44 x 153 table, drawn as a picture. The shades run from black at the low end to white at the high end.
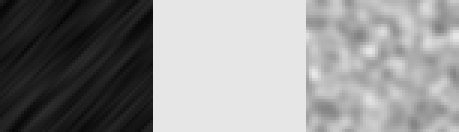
The table splits into one row of 3 panels. Panel 1,1: very low, slanting up to the right, faint in contrast. Panel 1,2: very high, flat. Panel 1,3: high, blotchy.
